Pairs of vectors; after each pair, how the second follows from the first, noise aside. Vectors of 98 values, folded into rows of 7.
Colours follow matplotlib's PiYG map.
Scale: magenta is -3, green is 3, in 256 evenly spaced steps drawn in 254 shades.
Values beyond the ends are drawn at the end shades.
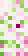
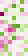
wrapped around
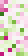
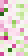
sign-scrambled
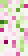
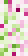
wrapped around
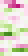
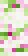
sign-scrambled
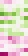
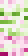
copied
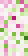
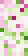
copied
